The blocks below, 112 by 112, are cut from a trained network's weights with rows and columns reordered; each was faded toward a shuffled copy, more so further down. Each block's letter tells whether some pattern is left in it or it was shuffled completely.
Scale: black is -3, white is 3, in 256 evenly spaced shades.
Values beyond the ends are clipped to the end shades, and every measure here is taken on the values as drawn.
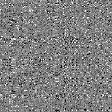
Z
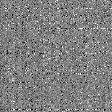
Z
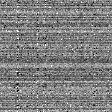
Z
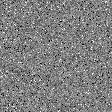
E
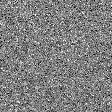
E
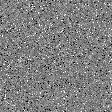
E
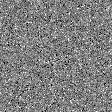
E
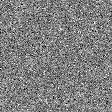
E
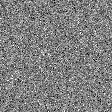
E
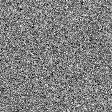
E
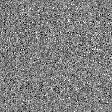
Z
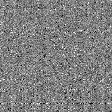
Z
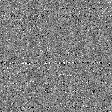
Z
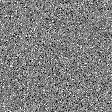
E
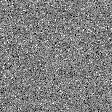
E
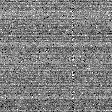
Z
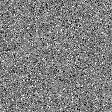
E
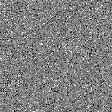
Z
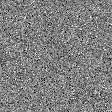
E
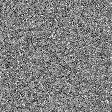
E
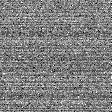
Z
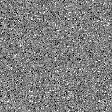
Z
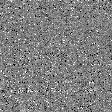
Z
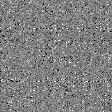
Z
